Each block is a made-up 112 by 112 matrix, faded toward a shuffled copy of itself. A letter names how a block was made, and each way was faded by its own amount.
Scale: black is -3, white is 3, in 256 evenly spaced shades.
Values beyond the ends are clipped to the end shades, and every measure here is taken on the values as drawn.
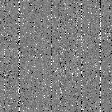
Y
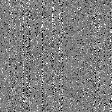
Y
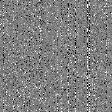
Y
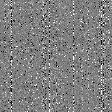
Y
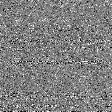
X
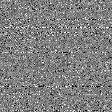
X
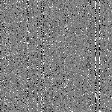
Y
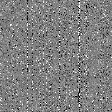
Y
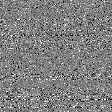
X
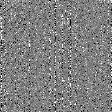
Y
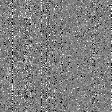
Y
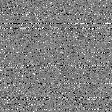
X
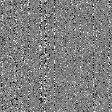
Y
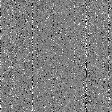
Y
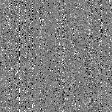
Y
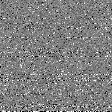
X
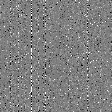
Y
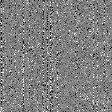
Y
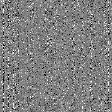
Y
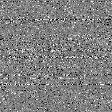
X
